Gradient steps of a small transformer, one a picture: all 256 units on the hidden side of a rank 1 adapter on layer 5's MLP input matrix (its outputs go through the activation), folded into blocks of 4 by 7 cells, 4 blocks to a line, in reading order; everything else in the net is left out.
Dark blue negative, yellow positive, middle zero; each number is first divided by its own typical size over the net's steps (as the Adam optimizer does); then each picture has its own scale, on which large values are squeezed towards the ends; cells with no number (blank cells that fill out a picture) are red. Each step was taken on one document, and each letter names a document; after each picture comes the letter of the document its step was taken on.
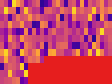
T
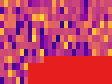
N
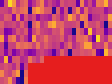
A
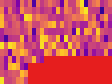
N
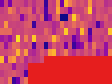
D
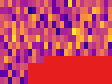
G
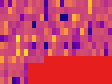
D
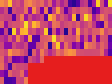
G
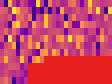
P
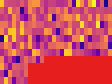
G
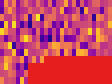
N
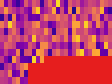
T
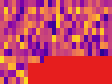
T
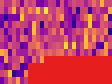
T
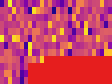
A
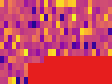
D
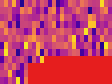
T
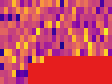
T
